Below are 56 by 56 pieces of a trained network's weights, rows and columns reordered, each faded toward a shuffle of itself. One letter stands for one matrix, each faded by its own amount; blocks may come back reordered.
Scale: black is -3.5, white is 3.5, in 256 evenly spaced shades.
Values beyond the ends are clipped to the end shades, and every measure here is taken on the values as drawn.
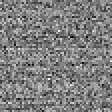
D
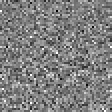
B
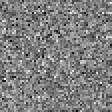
B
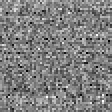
D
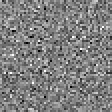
B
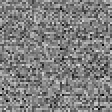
D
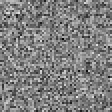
D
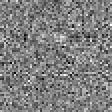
B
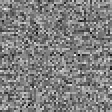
D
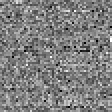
D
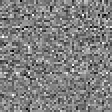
B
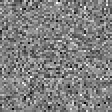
B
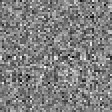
B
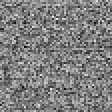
D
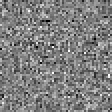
B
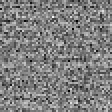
D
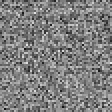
D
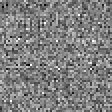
D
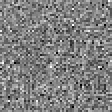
B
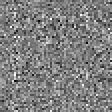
B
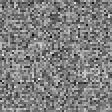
D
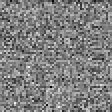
D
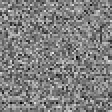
D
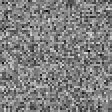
D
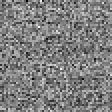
D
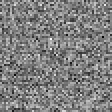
D
